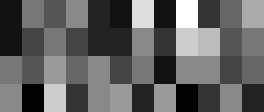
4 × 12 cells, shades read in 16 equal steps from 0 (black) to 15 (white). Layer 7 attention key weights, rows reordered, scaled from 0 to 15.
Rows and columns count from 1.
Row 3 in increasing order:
1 4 4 5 6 6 7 7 8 8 8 9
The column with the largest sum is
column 9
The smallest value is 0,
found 2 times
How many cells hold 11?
1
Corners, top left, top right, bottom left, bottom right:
1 10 8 2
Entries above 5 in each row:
6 5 8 6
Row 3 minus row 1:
6 -2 4 -2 6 3 -6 0 -7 5 -2 -4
